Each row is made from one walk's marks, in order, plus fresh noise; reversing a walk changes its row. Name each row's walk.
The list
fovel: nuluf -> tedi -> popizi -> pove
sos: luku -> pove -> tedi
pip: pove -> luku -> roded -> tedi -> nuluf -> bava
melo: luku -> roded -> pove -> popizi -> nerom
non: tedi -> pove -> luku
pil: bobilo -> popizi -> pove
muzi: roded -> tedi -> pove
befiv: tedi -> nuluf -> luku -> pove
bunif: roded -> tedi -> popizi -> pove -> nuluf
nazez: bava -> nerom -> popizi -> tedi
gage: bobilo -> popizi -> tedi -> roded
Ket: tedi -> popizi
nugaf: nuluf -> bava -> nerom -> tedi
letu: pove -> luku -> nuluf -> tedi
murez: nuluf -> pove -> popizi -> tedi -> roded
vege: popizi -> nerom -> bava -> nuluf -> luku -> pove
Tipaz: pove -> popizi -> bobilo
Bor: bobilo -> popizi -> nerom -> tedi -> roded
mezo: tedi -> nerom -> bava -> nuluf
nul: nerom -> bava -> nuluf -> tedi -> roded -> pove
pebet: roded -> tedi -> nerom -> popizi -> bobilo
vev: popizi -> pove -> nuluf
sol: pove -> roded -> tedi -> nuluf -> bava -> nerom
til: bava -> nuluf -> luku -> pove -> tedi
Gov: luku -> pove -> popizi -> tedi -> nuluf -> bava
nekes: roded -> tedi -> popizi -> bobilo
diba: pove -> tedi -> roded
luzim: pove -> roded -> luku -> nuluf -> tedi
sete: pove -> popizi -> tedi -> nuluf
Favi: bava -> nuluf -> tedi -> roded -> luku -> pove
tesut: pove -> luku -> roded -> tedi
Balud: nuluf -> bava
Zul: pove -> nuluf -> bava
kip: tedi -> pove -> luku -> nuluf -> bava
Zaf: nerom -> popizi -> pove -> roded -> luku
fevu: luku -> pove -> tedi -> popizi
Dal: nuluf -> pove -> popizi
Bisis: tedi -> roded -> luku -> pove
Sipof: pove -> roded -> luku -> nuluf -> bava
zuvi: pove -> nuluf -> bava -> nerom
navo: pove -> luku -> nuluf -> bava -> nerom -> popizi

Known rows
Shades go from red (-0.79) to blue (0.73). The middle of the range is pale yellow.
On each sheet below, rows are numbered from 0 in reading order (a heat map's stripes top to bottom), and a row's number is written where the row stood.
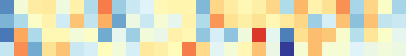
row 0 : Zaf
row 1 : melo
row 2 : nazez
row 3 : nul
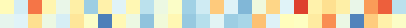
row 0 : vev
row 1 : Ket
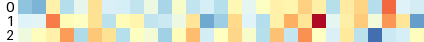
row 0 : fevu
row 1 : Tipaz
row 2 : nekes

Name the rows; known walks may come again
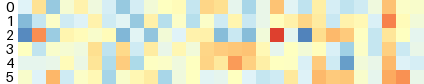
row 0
til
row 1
Gov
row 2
nazez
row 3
luzim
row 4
Sipof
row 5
sete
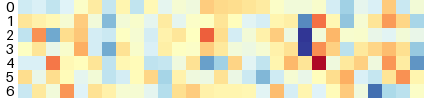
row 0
pip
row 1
Zul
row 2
nul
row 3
zuvi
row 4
Tipaz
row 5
fovel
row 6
pebet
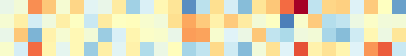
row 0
pil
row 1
sol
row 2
Favi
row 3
vev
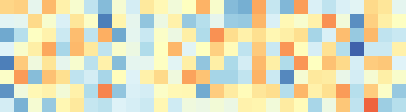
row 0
Balud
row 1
Ket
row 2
melo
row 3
nekes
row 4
vege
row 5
nugaf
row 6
Zaf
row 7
sos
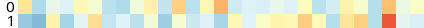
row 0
befiv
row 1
fevu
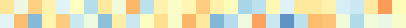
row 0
murez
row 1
mezo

